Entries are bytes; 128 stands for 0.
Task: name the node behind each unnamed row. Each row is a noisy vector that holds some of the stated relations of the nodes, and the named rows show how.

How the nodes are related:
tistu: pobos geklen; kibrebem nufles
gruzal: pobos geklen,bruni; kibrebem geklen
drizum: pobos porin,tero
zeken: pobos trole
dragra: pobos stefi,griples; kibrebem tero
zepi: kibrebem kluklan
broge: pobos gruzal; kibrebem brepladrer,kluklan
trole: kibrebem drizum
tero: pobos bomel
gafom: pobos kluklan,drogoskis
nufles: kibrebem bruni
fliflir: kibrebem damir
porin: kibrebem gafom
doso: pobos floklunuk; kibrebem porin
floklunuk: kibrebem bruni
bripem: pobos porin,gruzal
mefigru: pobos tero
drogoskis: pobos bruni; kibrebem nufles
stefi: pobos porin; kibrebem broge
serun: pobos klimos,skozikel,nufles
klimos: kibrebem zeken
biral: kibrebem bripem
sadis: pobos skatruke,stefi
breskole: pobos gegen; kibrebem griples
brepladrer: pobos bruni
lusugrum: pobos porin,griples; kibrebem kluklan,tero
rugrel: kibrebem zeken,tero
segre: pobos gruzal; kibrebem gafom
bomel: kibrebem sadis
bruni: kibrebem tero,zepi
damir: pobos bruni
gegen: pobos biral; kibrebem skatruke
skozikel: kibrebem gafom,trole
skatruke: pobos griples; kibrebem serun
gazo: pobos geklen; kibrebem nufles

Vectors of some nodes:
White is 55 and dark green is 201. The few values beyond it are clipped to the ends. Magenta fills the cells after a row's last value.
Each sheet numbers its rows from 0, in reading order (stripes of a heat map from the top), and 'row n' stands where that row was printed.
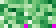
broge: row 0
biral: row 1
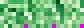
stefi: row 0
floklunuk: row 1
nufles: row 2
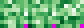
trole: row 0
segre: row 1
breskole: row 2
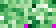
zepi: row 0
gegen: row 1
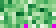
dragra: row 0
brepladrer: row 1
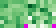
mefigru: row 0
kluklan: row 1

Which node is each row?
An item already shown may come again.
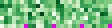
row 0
tero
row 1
gafom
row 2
nufles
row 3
lusugrum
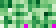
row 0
zeken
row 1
klimos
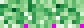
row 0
brepladrer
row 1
bruni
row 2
kluklan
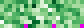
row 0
bripem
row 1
serun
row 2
zepi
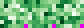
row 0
skatruke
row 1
rugrel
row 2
griples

